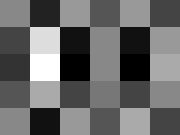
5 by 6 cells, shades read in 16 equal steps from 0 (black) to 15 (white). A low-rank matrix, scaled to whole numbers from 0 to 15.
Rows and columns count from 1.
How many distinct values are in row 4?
5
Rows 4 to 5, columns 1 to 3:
5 10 4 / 8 1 9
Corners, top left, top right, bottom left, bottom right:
8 4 8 4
